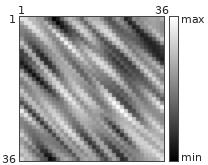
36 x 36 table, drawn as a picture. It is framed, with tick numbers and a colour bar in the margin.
Grain: diagonal, down to the right. Slope: none. Ninth with the lowest average: top right.
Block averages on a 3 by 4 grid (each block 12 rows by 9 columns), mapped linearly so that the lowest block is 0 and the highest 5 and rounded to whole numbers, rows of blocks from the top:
2 3 2 0 | 2 4 3 2 | 2 3 1 5
